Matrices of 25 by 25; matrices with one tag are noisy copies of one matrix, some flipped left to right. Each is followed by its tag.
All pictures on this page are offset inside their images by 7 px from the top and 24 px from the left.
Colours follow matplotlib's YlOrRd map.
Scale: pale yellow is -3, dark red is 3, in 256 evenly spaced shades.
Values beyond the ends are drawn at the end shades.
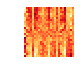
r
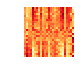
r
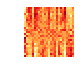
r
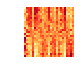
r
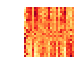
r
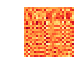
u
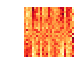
r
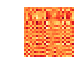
u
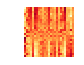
r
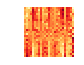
r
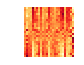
r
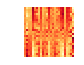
r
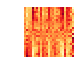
r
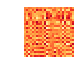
u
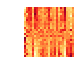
r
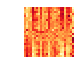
r
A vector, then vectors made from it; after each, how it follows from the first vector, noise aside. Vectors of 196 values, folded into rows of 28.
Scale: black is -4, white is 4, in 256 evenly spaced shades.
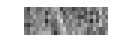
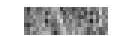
copied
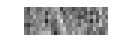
copied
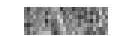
copied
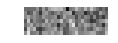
wrapped around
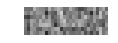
wrapped around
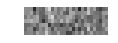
wrapped around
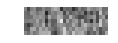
copied
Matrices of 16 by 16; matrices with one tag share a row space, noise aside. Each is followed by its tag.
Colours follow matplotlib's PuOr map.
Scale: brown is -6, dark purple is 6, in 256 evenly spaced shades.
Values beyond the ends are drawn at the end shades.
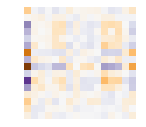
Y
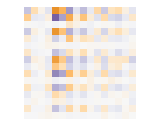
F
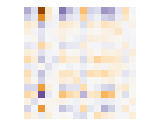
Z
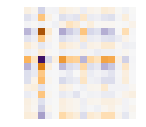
Z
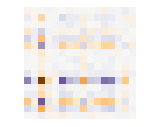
Z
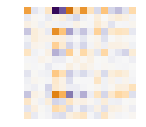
F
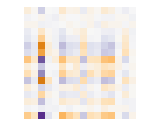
Z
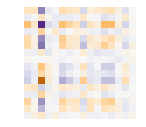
Z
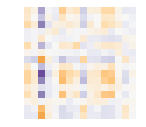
Z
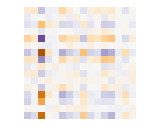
Z
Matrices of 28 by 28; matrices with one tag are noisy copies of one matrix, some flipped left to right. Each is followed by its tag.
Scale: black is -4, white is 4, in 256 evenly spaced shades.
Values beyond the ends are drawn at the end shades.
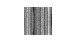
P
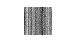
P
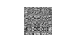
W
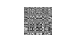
W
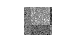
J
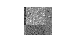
J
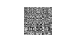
W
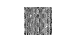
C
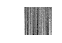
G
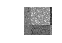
J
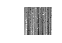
G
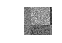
J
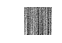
G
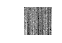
G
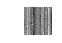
P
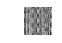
C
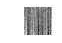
G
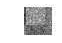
J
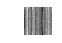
P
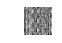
C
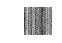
P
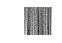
G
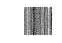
P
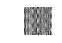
C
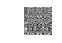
W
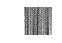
G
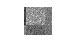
J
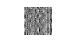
C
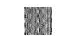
C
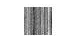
P
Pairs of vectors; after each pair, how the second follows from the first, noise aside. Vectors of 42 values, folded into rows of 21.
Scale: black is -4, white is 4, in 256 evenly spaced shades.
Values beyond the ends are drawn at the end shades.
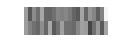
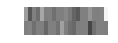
partly zeroed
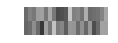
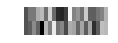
scaled up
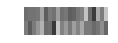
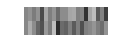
negated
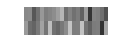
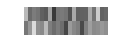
wrapped around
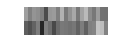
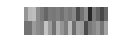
reversed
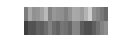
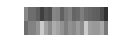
reversed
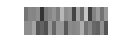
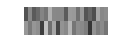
reversed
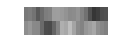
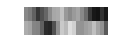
scaled up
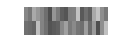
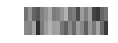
negated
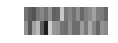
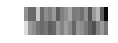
wrapped around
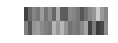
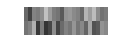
wrapped around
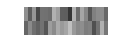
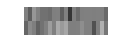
partly zeroed
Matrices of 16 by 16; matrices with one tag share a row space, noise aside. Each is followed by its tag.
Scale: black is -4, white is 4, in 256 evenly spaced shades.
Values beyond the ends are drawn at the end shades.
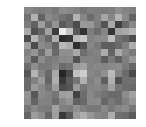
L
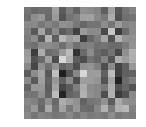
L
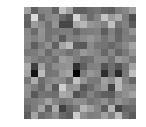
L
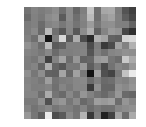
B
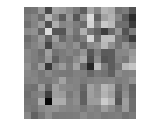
B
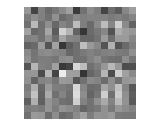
L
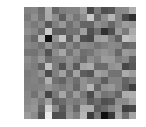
B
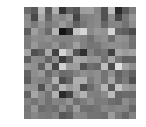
L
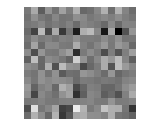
L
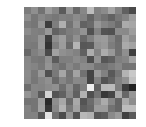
B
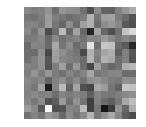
B
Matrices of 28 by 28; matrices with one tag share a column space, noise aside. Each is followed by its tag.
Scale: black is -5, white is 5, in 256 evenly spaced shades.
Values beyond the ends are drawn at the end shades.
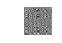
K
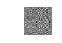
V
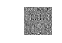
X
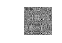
X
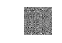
K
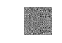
K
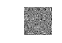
X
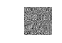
X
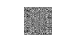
K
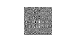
V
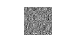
X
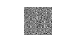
V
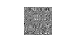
X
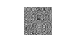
X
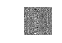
K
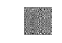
K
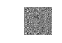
K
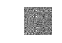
K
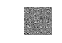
V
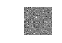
V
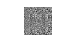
K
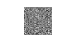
K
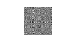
V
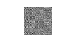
V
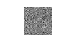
V
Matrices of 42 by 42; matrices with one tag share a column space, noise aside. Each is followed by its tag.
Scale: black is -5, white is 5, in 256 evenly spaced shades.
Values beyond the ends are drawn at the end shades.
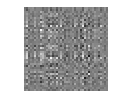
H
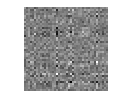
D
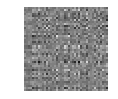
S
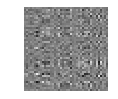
D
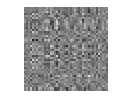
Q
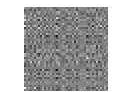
S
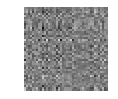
Q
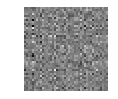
S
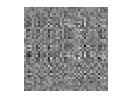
H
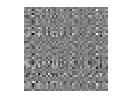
D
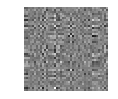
S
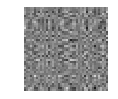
Q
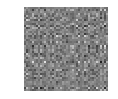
S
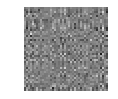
Q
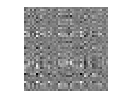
D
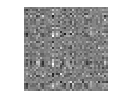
D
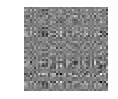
D
